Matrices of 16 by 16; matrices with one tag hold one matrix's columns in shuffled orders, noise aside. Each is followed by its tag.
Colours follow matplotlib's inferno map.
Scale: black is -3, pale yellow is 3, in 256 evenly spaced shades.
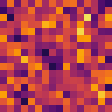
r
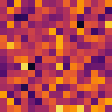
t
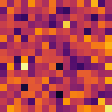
t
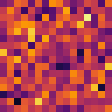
r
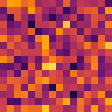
t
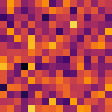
t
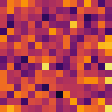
t
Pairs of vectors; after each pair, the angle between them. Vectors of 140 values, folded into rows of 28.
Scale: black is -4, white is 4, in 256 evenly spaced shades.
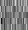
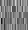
nearly parallel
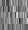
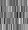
partly opposed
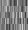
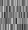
partly opposed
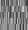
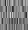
partly opposed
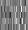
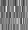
partly aligned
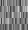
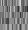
nearly opposite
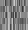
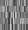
nearly opposite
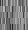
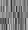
partly opposed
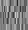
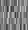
nearly opposite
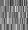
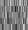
nearly opposite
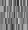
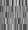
nearly opposite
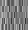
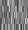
nearly opposite
